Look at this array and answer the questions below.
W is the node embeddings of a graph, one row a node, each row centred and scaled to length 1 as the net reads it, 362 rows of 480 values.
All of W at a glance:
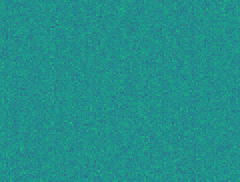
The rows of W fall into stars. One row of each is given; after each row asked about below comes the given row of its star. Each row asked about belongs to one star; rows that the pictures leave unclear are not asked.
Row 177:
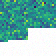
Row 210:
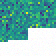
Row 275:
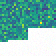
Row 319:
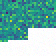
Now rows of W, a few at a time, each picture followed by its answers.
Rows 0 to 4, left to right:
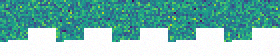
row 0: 275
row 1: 177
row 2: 319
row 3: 319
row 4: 275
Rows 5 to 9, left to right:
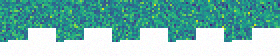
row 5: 210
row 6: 210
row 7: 177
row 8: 210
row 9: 177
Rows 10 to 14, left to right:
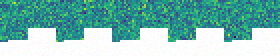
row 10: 210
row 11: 275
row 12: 275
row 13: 177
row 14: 275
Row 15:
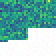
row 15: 177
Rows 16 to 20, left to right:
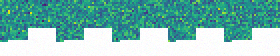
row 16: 275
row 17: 275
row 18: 177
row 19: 275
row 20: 275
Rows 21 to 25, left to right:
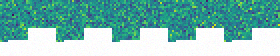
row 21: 275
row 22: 319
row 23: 275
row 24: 177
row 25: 275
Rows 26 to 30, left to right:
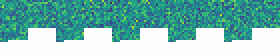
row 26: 319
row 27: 275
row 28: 275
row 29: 210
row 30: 210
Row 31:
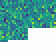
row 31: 177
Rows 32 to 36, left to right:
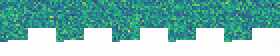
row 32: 210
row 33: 319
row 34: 275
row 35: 319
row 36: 319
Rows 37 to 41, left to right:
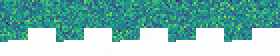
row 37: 177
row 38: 275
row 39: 177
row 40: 319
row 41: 319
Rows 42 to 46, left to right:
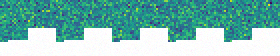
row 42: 210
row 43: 319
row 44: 210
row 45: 177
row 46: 210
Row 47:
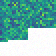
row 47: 275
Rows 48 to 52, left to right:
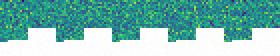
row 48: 275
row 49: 275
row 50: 177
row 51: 177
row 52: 319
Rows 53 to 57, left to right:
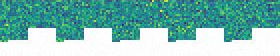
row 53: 319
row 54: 319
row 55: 210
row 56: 275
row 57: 275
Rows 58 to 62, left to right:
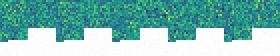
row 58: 210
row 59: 275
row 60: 275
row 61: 210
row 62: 275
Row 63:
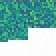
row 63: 275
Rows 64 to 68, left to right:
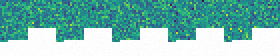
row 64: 275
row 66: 275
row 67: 177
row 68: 275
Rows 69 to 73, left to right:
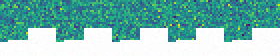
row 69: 275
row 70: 319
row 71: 210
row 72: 275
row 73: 319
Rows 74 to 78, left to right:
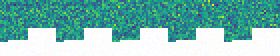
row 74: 210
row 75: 275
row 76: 319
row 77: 210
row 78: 177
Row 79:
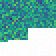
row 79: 275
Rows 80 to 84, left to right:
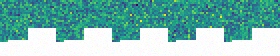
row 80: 319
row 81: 177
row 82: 210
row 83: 210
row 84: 177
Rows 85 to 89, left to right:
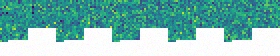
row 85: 319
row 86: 177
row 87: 210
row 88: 177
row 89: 177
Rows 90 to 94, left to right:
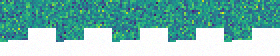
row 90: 319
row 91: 210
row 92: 177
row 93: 275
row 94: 275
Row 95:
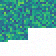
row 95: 177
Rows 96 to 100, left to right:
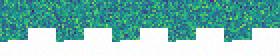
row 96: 177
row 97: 275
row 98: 177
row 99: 275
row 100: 319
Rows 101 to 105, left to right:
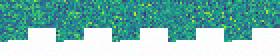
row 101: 275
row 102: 177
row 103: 319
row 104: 275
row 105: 319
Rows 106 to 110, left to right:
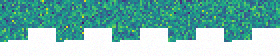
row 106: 177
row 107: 275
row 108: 319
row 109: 319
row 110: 275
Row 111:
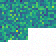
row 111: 275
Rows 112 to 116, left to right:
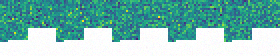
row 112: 275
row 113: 177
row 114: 210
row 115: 275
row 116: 319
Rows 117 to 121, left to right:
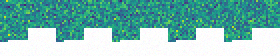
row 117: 210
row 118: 275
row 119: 319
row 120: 210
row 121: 177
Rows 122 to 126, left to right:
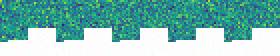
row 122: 319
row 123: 210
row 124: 210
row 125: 210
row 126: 210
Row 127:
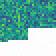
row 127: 275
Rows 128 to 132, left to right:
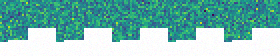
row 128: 319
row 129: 275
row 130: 177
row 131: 275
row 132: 210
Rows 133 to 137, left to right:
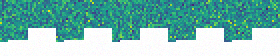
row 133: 210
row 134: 275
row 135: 210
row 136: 210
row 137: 275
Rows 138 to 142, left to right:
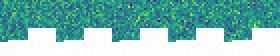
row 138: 177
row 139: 177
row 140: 275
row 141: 319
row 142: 177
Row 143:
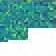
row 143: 275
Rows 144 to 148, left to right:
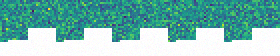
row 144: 319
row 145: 319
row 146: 210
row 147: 275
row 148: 275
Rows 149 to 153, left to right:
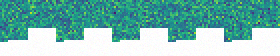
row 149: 275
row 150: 177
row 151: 319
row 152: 275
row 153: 275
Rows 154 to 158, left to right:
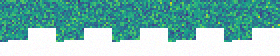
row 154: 210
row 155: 319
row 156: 177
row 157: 319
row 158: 275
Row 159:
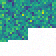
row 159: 319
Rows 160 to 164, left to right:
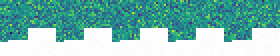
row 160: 275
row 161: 210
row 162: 177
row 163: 177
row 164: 177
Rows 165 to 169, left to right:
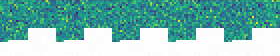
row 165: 275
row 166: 319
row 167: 210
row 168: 319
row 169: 177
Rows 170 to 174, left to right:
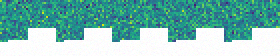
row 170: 319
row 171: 210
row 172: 275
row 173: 210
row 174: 275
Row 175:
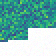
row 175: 210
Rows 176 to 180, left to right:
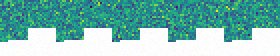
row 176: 177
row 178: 210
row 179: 210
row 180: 319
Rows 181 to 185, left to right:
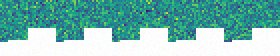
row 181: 275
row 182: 177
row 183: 275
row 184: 319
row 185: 210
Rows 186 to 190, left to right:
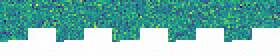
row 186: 319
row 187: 210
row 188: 177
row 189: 319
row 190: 210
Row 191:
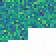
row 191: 177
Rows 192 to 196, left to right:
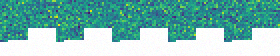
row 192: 210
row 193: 319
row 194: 275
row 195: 275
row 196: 275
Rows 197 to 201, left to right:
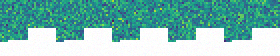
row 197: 210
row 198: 210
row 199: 319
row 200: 275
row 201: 210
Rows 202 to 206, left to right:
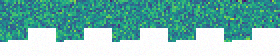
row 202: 177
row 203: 177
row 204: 210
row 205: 319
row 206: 319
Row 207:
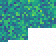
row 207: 275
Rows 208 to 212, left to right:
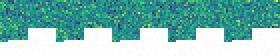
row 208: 319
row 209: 177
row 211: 210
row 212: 210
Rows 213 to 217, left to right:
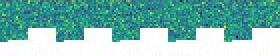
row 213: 275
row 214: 319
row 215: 319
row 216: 319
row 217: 319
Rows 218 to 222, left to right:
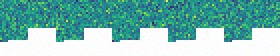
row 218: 210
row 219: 319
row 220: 210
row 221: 210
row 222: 275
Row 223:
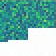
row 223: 210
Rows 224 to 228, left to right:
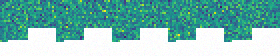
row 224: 275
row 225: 210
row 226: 319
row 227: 177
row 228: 275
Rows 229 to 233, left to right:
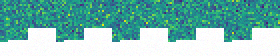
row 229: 319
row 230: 210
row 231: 177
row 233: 177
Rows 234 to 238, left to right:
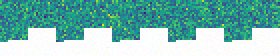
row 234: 275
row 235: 210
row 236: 319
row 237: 275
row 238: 275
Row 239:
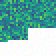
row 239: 177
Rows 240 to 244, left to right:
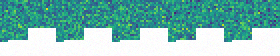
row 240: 210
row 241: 275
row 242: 319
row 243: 319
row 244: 275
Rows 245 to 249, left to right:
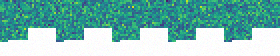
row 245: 275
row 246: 210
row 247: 275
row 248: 177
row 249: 210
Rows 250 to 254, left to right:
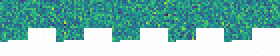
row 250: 275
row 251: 177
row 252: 319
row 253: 319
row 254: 275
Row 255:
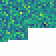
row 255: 177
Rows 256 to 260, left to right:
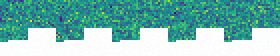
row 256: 319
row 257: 177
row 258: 275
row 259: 319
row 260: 275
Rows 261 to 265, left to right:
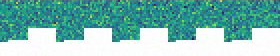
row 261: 275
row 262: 319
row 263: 275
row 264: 210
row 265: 177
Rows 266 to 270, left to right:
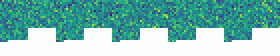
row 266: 177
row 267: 210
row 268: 210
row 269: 275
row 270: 210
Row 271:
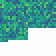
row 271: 319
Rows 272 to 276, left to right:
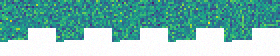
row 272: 319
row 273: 210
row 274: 275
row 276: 210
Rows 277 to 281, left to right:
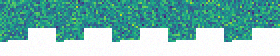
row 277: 210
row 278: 275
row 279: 275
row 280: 177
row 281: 275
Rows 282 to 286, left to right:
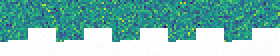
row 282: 210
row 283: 319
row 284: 319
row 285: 275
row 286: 275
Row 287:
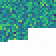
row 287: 319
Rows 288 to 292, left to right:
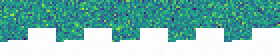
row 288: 210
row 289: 275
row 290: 319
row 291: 177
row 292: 275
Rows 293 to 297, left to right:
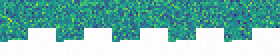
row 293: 319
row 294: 319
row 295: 319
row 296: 319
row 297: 319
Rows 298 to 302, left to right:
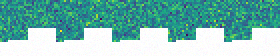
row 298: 319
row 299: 177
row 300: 319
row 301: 319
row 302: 177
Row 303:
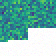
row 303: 177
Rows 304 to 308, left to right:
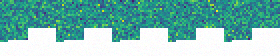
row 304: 275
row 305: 210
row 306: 319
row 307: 210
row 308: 210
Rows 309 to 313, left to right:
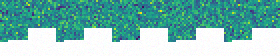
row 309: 319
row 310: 210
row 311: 210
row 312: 210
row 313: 275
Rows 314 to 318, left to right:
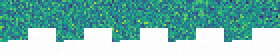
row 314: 319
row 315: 210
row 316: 177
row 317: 275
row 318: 275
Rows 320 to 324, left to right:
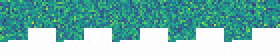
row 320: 177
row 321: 275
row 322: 210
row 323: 177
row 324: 275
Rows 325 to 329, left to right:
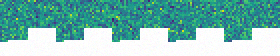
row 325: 275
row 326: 177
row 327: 319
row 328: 177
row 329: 210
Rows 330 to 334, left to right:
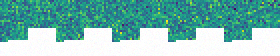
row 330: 275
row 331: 177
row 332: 177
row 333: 177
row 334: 177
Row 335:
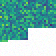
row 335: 319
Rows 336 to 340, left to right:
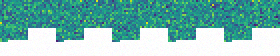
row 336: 319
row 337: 210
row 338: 177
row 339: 210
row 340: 275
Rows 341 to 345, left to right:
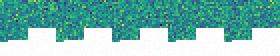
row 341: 275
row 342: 177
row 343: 275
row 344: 275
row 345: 275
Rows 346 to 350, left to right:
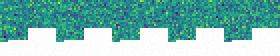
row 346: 319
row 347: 319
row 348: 275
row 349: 177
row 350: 210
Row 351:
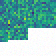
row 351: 177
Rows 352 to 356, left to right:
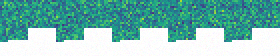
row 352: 319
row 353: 210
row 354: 177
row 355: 177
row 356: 210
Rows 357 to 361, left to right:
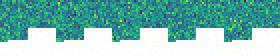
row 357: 177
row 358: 319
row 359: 275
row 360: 177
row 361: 319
